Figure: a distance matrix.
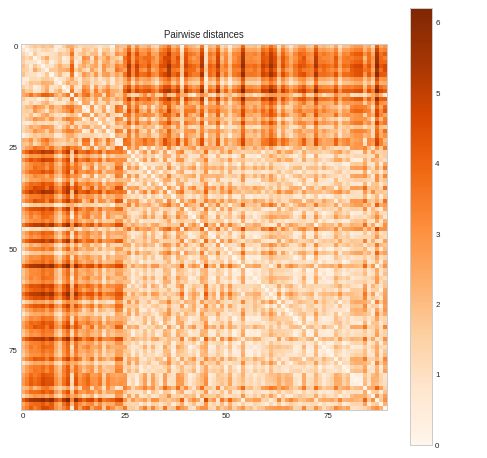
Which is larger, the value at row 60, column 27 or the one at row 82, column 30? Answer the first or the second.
the second
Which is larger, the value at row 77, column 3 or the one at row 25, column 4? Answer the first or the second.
the first
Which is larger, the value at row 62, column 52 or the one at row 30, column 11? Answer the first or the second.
the second
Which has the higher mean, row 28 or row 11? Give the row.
11
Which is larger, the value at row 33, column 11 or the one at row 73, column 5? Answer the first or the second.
the second
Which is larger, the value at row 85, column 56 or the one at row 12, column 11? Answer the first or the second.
the second
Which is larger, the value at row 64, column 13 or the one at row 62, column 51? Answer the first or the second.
the first
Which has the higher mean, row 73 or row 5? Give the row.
5
